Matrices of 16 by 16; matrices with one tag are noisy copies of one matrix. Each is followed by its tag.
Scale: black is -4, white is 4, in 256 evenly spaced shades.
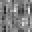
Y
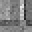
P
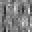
Y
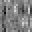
Y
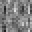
Y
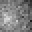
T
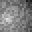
T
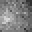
T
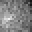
T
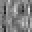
Y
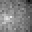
T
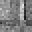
P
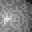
T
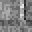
P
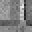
P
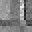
P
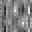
Y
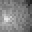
T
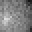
T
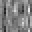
Y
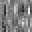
Y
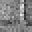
P
